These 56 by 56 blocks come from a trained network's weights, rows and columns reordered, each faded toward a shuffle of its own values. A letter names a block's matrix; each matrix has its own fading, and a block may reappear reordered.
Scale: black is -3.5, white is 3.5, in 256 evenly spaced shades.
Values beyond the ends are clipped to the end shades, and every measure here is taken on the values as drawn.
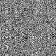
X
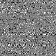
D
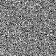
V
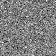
V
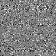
D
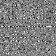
D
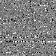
D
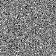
V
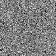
V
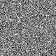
V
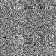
X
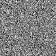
V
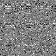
D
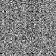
X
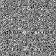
X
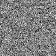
V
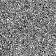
V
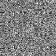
X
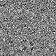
V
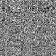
X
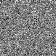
V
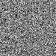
X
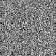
X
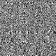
X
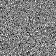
V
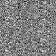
X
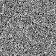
V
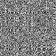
X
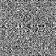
X
